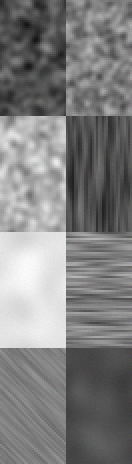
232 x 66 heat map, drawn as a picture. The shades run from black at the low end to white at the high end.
The table splits into 4 rows of 2 panels. Panel 1,1: low, blotchy. Panel 1,2: middling, blotchy. Panel 2,1: high, blotchy. Panel 2,2: low, streaked downward. Panel 3,1: very high, smooth, faint in contrast. Panel 3,2: middling, streaked across. Panel 4,1: middling, slanting down to the right, faint in contrast. Panel 4,2: low, smooth, faint in contrast.
